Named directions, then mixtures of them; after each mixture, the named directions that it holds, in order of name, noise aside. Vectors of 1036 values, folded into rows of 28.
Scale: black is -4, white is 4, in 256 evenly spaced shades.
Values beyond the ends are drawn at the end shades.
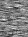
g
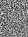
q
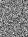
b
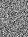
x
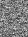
b, g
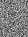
x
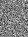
b, q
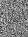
b, q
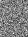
b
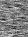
g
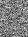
b, g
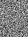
q, x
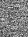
g, x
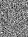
q, x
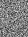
x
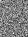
b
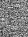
g, x
